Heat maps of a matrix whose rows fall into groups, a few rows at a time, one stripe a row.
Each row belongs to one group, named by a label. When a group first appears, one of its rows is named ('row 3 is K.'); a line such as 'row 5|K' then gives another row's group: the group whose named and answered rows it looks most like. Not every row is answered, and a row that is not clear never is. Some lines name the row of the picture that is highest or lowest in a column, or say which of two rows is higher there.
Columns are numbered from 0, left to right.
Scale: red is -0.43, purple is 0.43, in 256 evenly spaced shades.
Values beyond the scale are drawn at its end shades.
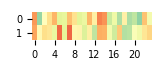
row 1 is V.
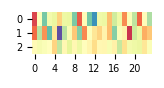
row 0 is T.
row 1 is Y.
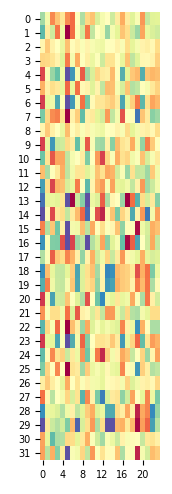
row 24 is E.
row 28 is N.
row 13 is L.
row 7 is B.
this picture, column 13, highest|29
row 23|Y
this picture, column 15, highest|14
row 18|N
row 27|T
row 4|Y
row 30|T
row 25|B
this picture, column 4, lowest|16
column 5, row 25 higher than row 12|No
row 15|Y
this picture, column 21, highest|14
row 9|T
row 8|V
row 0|B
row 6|Y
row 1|B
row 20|T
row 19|N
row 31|Y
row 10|E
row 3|V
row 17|B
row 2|V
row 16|L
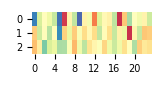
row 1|Y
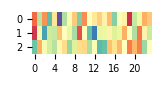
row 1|T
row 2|N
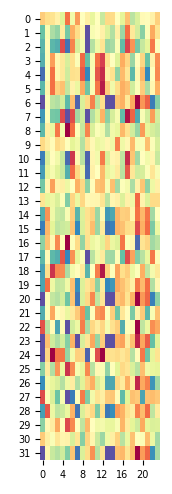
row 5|E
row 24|E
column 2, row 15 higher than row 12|Yes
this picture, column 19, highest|16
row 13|Y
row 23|N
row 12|E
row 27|Y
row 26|N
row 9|T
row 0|V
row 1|L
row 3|E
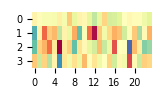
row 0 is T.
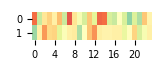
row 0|V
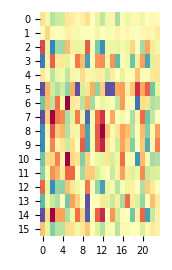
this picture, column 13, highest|5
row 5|N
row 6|B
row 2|T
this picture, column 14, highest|5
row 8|E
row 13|L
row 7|E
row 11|B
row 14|E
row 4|Y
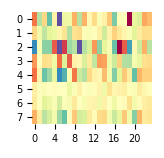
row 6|Y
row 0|Y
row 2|L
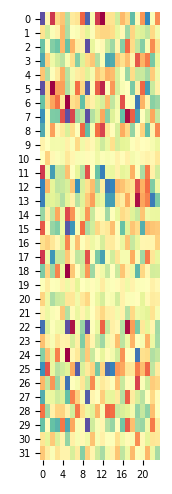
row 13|N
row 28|V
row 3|N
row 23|T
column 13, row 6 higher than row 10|No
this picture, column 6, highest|15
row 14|B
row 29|L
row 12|N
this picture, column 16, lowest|6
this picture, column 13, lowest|28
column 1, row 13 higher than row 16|Yes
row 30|Y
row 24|B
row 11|T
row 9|T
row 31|T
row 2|L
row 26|Y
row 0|E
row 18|B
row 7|L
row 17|T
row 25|N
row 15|Y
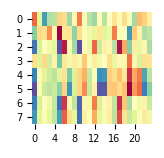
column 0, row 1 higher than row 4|No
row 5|N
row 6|L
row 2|L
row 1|B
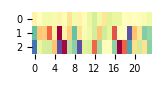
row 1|B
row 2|L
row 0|T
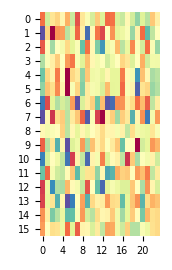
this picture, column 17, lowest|10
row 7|E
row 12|T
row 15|V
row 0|V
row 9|Y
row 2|T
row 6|N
